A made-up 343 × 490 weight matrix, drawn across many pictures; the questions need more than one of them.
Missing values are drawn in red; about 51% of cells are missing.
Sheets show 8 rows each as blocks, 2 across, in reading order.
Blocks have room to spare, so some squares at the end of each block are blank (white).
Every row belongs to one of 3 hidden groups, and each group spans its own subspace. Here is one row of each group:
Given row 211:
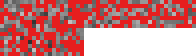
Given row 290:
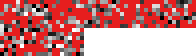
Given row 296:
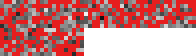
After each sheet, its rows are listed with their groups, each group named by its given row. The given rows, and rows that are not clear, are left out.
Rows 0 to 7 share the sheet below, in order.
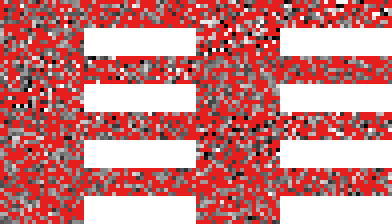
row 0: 211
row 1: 296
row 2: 296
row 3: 296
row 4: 290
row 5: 296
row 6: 211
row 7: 290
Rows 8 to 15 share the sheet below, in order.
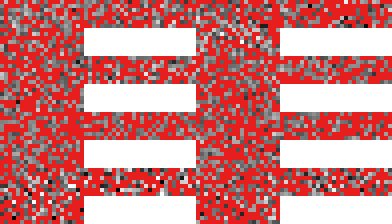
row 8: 290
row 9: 290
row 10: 290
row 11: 296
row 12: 296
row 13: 296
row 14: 296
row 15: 211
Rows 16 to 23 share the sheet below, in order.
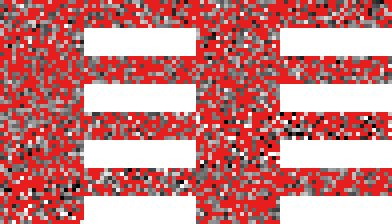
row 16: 211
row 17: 211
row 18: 296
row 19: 296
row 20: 211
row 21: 290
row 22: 296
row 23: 211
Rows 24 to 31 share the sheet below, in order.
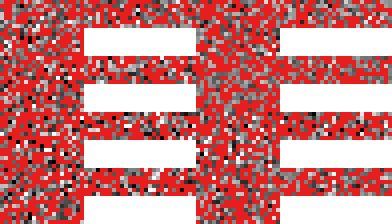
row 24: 211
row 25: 296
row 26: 211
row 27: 290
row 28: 290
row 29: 290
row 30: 211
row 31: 290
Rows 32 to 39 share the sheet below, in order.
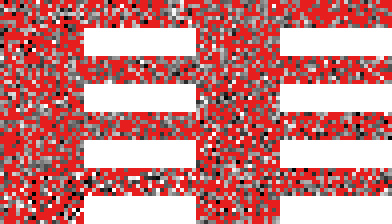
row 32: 211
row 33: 290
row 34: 296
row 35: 211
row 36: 296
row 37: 290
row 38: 296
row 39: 211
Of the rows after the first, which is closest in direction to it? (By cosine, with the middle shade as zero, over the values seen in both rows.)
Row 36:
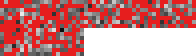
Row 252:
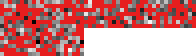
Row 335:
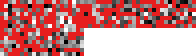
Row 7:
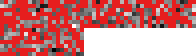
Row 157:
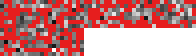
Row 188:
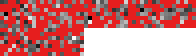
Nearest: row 7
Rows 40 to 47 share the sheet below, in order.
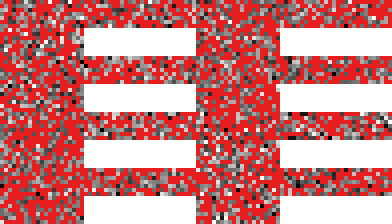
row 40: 290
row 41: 296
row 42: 290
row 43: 296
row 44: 290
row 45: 296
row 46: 290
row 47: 296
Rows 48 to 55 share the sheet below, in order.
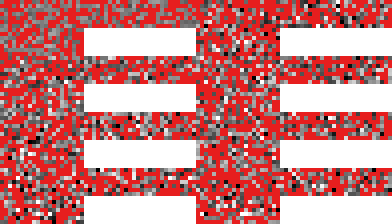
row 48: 211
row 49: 296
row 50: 211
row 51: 211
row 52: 211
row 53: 211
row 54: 290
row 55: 211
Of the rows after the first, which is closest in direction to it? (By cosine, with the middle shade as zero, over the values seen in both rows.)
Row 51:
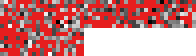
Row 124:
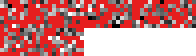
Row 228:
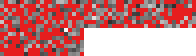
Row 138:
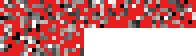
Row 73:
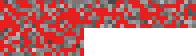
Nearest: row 138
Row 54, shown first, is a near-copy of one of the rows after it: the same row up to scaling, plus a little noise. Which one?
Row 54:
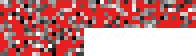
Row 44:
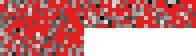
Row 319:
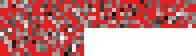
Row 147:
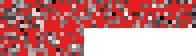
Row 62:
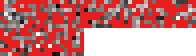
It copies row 62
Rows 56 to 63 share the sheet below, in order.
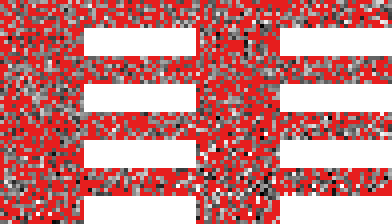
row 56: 296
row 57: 211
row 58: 290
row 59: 290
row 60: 296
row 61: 211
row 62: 290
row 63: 290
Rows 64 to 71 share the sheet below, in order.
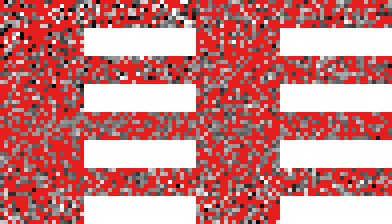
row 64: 211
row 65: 211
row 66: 296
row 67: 290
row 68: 296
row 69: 296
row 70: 290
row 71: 296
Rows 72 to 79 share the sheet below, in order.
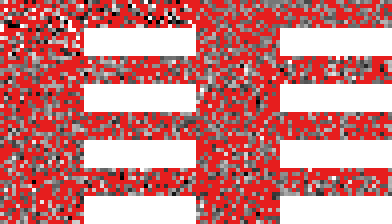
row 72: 290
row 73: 211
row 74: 296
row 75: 296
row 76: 290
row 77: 211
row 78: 296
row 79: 296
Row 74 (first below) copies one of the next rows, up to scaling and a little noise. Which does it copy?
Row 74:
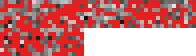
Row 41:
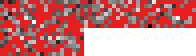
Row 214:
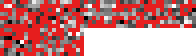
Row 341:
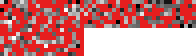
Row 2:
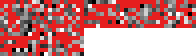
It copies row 214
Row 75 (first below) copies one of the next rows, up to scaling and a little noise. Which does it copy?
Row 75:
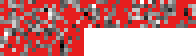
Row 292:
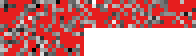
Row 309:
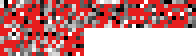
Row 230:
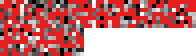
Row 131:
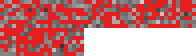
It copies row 131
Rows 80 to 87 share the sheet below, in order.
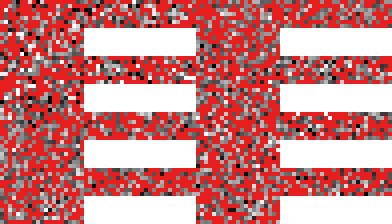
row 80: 290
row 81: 290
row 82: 211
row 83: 290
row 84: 296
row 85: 296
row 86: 290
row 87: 290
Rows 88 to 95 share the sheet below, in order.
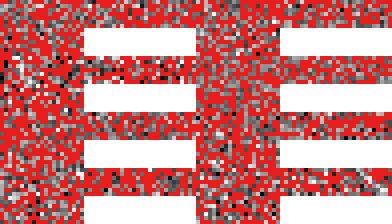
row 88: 296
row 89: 296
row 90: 296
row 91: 296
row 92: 296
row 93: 290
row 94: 290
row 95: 211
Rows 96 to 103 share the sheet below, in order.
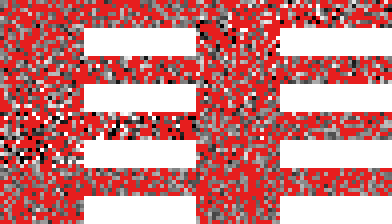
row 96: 290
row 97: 296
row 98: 290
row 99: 296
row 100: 296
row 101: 211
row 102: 211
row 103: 290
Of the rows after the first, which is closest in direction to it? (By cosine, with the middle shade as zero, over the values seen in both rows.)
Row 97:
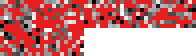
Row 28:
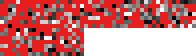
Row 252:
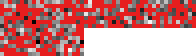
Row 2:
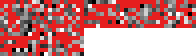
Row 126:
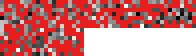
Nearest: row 252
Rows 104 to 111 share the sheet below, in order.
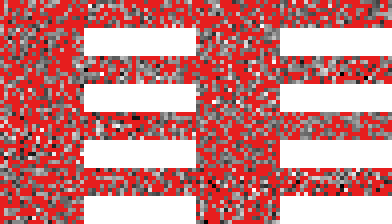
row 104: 296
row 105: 211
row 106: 296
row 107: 290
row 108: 211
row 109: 290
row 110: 211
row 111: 211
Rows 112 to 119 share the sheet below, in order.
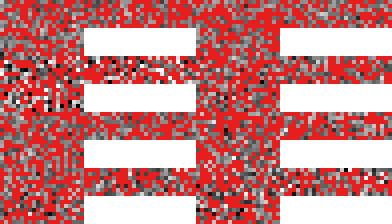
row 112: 290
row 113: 290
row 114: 290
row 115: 211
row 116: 211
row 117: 290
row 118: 211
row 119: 290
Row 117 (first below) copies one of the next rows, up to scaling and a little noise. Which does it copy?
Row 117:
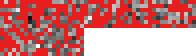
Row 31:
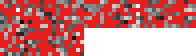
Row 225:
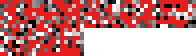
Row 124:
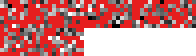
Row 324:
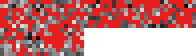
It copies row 225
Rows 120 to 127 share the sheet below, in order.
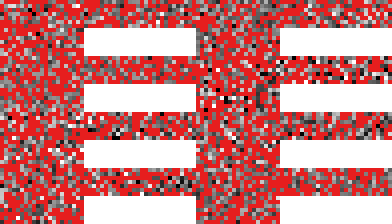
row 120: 296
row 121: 290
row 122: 290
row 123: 211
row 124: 290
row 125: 290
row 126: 290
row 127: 296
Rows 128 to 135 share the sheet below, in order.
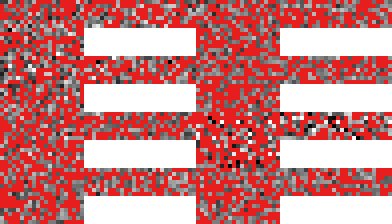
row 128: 296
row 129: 296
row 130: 290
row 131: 296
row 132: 211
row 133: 290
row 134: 290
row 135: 211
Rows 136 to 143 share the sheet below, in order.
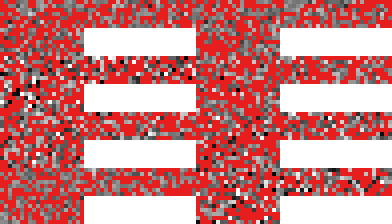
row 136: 296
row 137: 296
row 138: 211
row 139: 290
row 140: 211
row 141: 211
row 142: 296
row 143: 296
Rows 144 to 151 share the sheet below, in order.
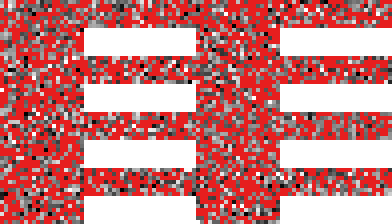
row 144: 296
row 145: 290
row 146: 290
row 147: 290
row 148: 290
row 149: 290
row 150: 296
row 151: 290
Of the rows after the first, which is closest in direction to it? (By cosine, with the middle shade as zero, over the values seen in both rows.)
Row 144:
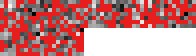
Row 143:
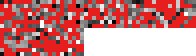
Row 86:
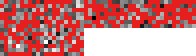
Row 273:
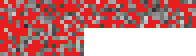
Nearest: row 273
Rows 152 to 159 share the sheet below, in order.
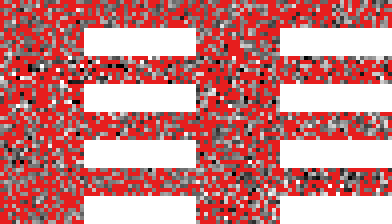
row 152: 296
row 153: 211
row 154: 290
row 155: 211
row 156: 296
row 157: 290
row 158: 290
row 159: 211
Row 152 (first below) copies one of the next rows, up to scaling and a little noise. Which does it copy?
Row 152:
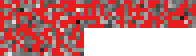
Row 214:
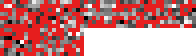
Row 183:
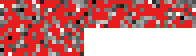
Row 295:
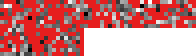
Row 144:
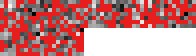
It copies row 183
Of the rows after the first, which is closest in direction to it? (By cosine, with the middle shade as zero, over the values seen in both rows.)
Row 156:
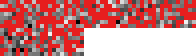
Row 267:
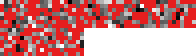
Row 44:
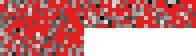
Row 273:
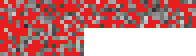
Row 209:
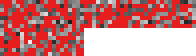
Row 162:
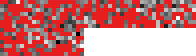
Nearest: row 267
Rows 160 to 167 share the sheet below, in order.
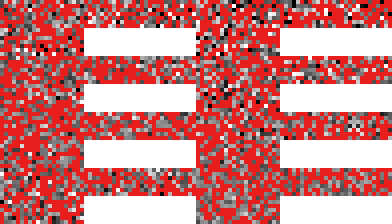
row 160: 290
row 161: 290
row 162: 296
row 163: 296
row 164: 211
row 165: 296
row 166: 290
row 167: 296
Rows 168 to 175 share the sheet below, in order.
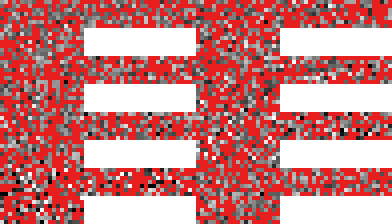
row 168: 211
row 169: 211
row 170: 211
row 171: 290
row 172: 290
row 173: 290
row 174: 296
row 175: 211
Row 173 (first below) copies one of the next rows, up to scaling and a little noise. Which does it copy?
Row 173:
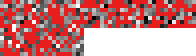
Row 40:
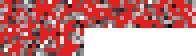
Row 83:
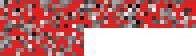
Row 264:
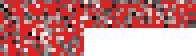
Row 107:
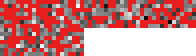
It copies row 107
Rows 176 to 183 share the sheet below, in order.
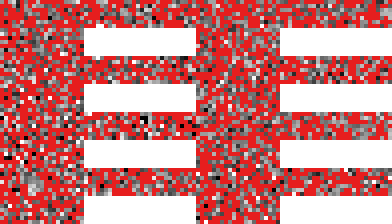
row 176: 296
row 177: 211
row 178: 211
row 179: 211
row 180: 296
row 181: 296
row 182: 296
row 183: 296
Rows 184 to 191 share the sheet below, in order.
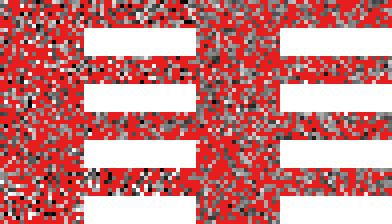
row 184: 211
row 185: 211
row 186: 211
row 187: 290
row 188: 290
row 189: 290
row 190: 211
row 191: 290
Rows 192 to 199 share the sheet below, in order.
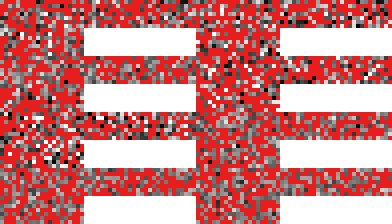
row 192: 211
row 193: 290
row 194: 211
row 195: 296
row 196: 296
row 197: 296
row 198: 211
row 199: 211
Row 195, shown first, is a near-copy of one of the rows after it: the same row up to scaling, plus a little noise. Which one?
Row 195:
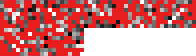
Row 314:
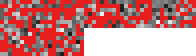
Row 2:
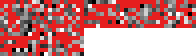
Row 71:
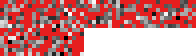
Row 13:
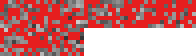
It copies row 314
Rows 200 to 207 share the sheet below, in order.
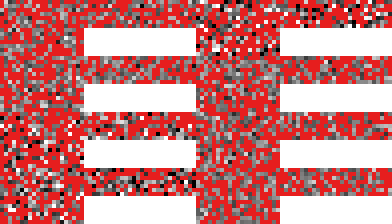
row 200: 296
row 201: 290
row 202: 296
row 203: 211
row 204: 296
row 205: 211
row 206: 296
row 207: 211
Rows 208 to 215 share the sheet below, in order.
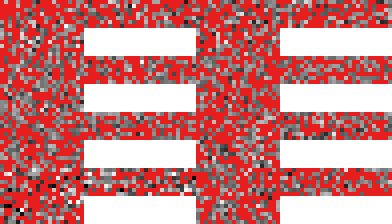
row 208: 211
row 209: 211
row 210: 296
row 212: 211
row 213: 290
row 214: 296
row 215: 290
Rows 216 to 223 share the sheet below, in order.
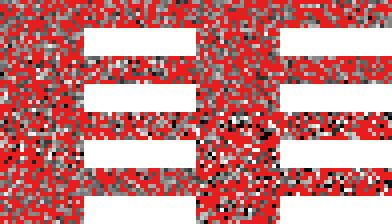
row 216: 211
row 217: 296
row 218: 290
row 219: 290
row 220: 211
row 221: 290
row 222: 296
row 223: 211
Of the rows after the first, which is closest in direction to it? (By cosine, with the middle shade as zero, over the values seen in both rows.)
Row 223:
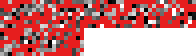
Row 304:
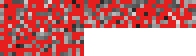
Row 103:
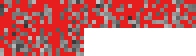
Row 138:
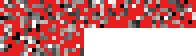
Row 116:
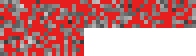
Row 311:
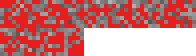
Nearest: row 103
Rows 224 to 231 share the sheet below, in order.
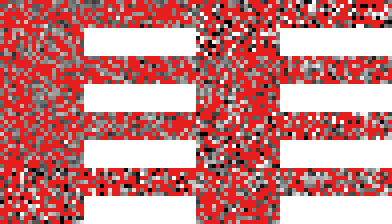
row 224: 290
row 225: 290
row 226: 296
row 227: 211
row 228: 290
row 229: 296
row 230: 296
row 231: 211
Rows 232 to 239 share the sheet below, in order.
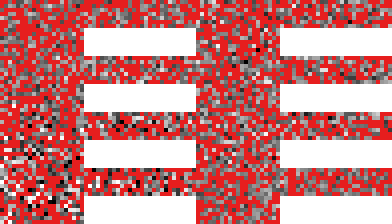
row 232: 290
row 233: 290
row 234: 296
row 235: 290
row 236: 290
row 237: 211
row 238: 211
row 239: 296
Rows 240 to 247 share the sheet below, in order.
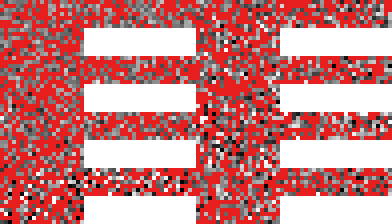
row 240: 211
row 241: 211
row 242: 296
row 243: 296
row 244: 290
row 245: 296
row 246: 211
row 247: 296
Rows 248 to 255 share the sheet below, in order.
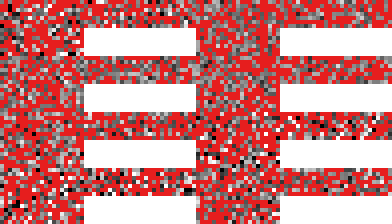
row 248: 296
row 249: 290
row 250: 211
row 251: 290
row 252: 296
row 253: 290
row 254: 211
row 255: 290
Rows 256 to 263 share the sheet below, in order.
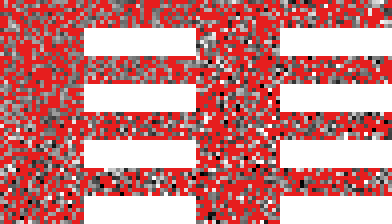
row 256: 290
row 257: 211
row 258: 290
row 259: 290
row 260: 211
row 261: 296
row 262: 296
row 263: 296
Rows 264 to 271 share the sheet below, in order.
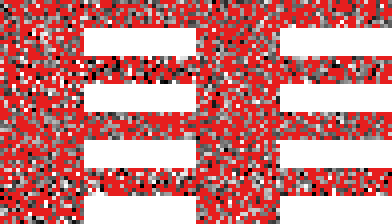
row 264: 290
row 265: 296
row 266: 290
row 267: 296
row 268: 211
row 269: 296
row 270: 296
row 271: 290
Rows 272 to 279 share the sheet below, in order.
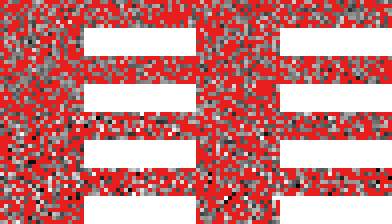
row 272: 211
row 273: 211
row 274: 296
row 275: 290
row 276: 296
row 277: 211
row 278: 296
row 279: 296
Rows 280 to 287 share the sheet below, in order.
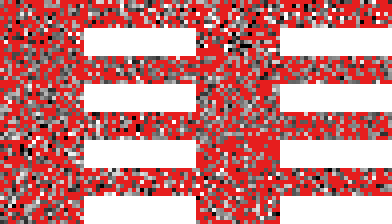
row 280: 296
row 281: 211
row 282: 211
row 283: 296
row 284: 211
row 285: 211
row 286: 296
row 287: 290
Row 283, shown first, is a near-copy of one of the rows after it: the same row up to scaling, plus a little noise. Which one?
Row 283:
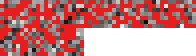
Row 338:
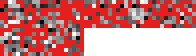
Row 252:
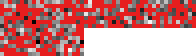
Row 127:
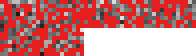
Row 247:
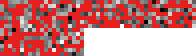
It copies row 247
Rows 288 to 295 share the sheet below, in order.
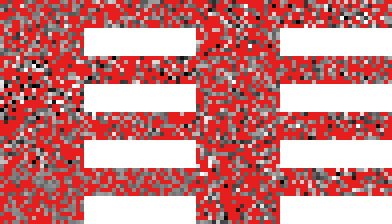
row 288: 211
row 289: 290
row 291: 290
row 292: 296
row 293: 296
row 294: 211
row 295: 296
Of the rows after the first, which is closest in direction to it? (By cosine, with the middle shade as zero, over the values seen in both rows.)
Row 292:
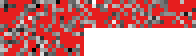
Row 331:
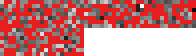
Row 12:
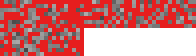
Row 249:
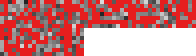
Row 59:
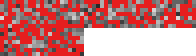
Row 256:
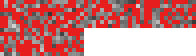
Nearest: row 331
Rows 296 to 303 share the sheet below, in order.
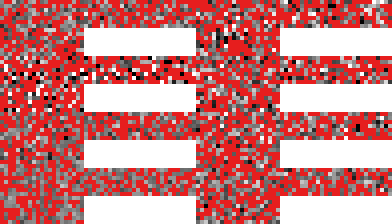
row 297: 211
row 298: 290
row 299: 290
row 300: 211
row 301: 290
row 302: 290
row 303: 296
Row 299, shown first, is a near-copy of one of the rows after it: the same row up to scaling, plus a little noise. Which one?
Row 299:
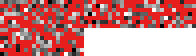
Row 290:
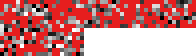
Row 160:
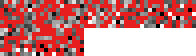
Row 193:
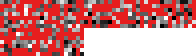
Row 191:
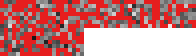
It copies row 193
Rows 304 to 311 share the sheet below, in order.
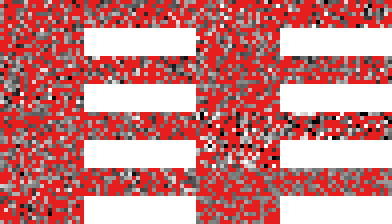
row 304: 290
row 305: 290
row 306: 211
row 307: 296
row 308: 290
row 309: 296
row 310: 211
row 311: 211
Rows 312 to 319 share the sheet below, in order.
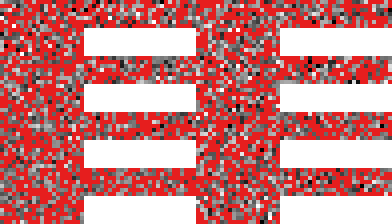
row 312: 290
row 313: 290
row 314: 296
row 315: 290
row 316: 290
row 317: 296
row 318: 290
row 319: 290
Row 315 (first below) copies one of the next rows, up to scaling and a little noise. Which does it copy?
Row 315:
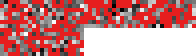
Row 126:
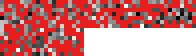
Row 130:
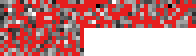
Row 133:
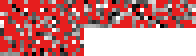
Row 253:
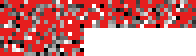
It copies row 133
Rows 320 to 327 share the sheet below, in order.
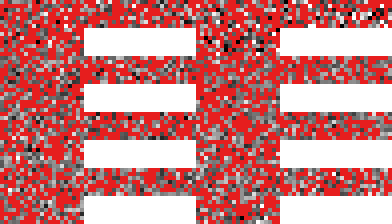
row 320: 211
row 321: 296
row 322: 211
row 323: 211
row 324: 290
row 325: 211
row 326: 290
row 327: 296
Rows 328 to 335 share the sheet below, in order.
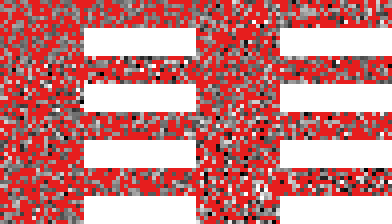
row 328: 211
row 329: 211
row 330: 296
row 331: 296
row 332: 211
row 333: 211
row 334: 211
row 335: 290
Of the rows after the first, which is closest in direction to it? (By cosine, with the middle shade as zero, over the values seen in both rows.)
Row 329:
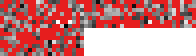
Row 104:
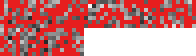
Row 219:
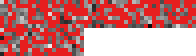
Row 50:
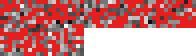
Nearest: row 219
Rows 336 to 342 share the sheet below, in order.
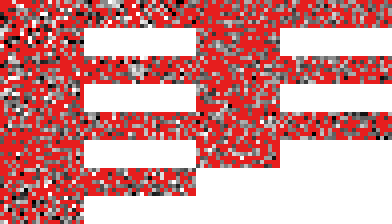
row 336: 211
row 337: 211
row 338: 296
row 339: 211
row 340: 290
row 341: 296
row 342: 290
